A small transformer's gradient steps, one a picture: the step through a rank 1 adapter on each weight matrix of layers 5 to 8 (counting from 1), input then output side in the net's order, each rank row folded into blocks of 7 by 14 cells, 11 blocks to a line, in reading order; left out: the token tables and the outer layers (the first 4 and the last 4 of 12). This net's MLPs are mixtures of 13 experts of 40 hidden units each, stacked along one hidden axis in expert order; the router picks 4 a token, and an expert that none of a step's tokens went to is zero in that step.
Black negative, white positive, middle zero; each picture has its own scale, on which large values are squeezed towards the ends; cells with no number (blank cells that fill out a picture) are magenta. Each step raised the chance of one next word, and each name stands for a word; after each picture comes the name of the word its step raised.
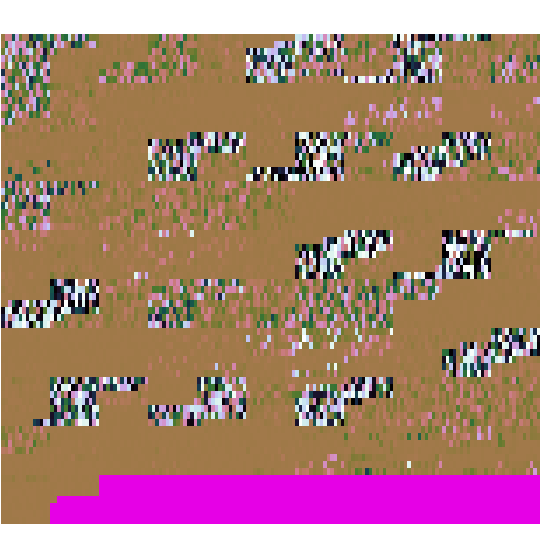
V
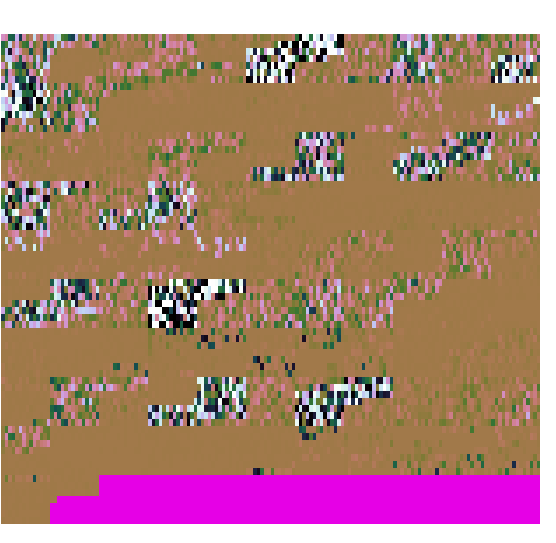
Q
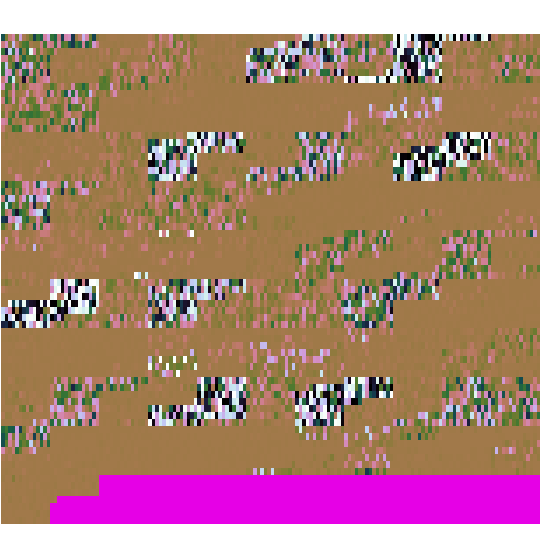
V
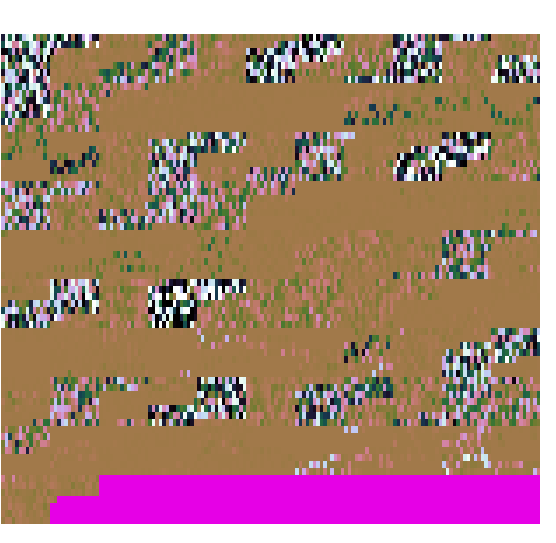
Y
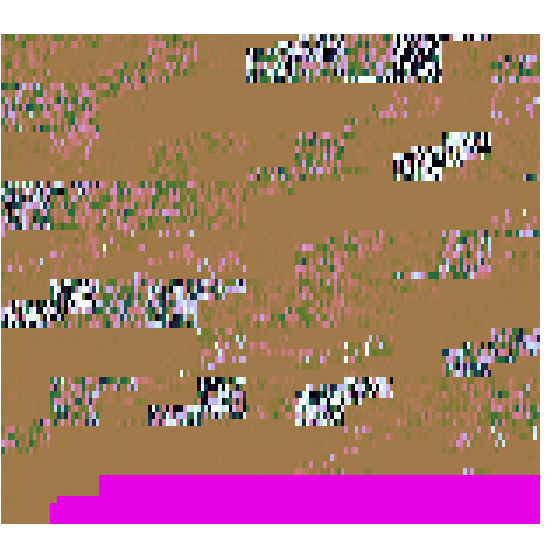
V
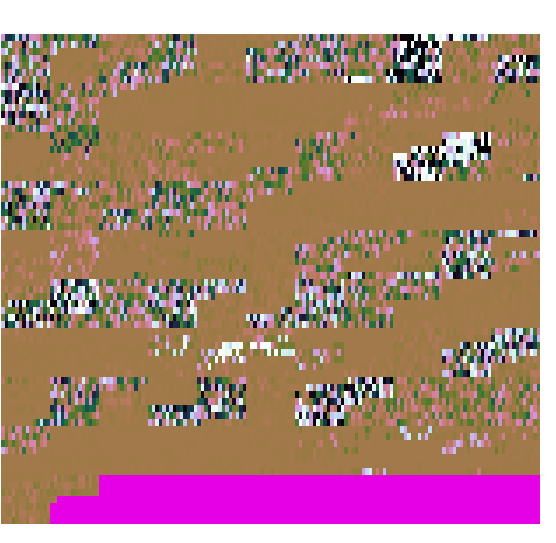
V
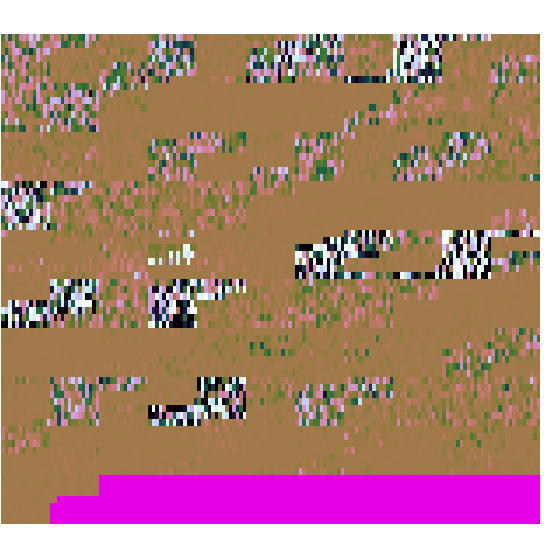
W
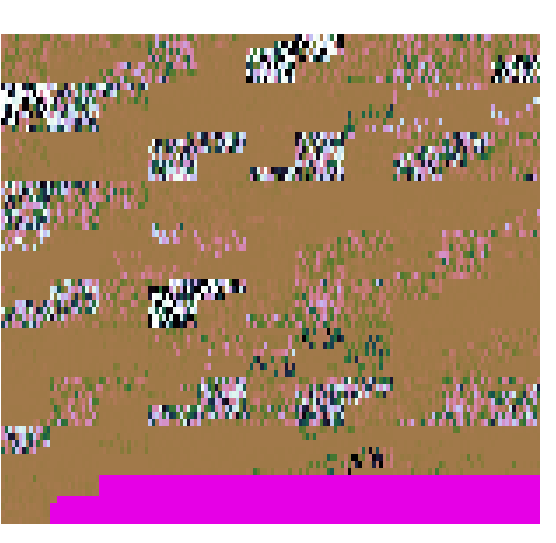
Q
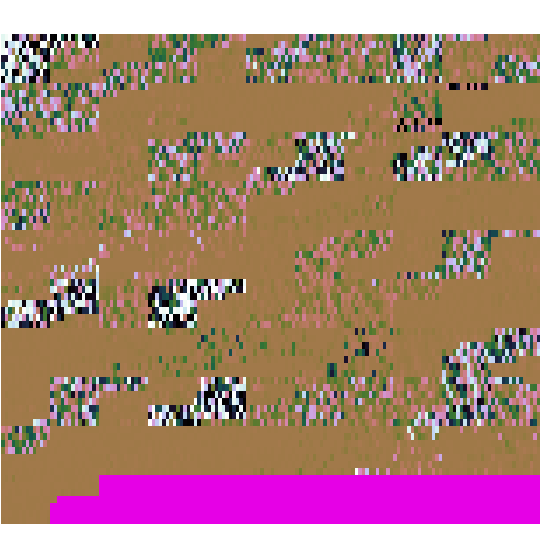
W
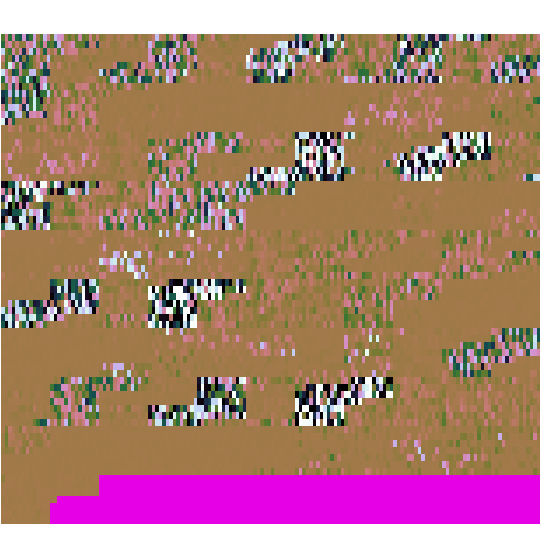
V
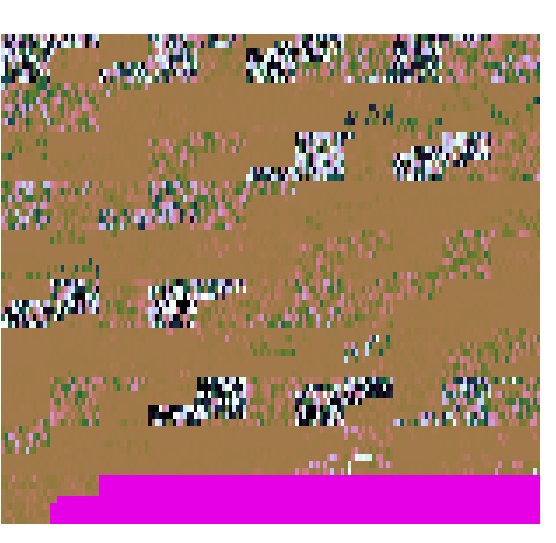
Y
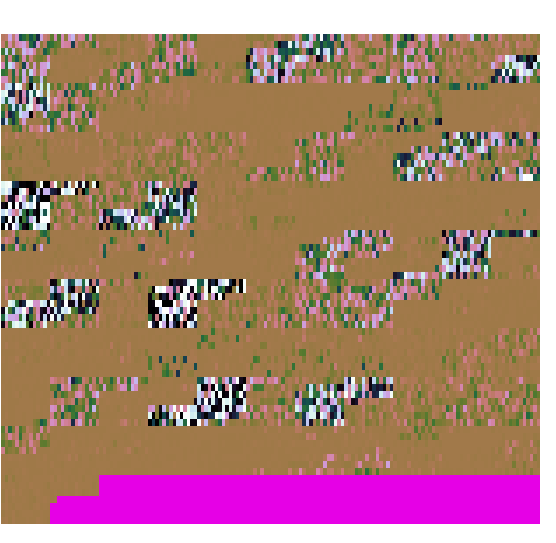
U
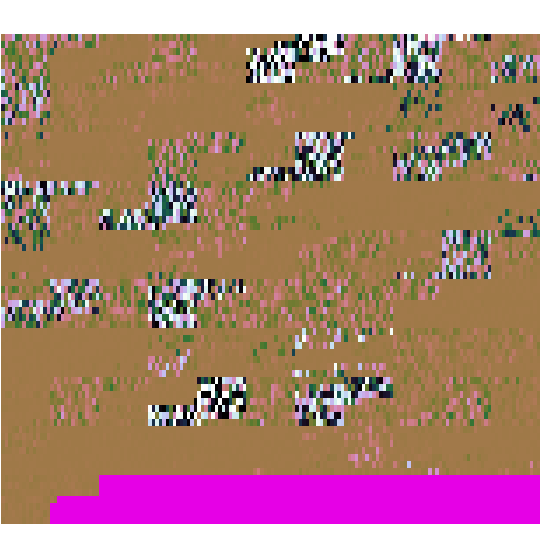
Y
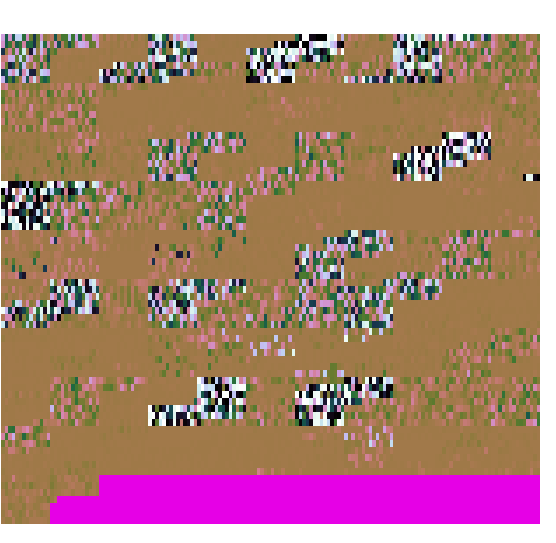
Y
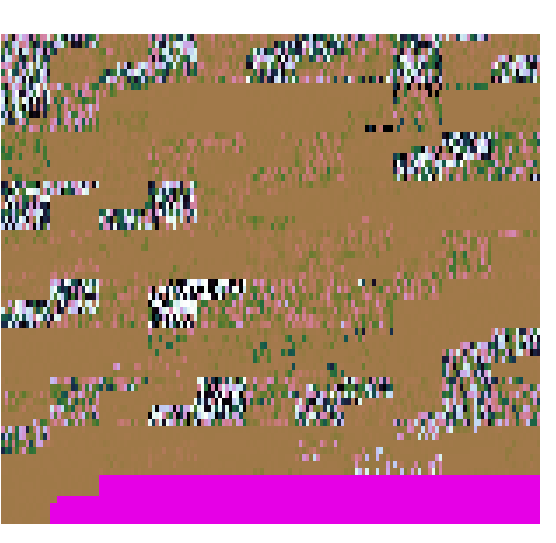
W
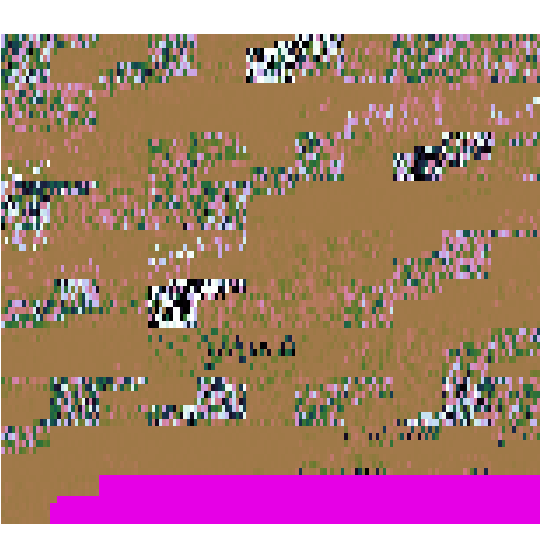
Q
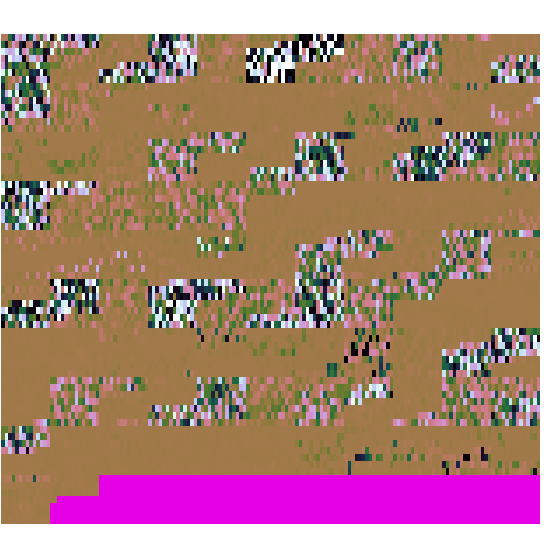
Q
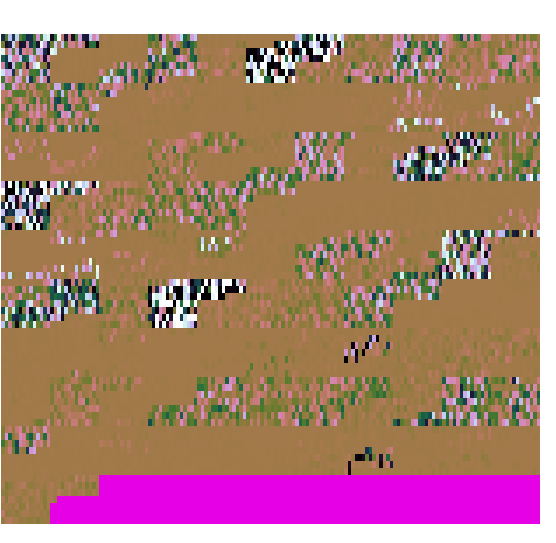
Q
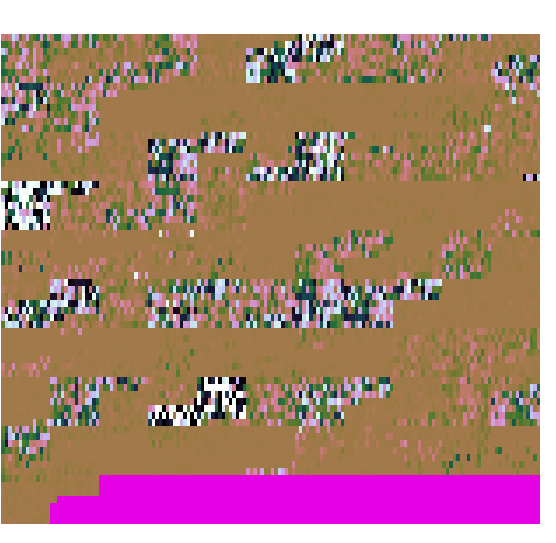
U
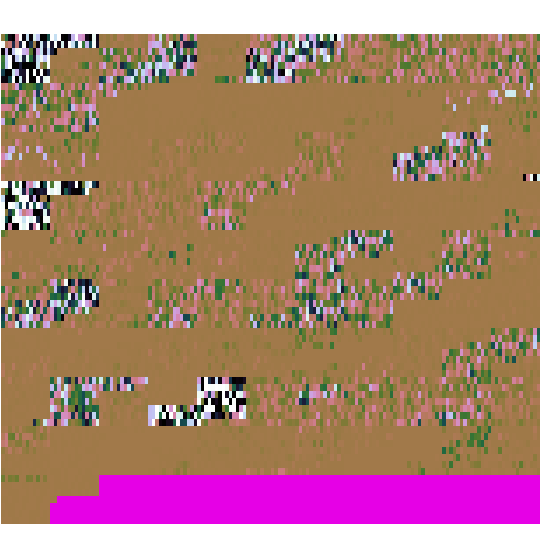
U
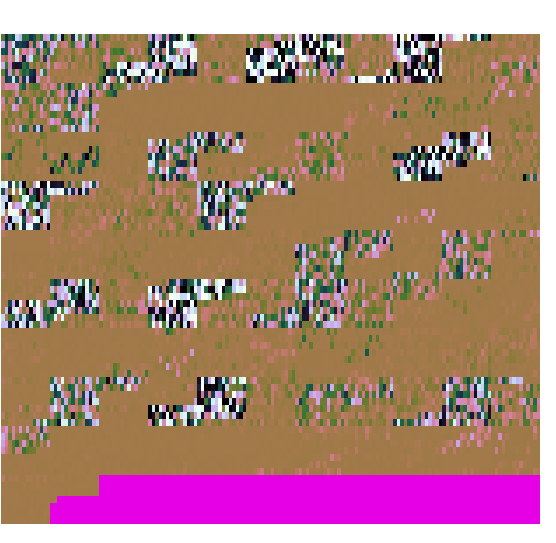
Y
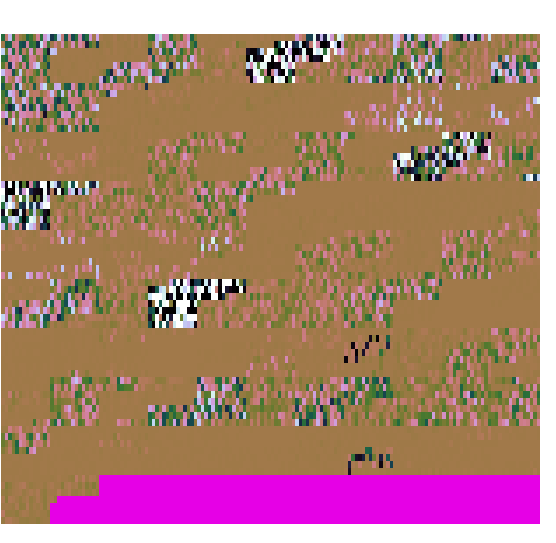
Q
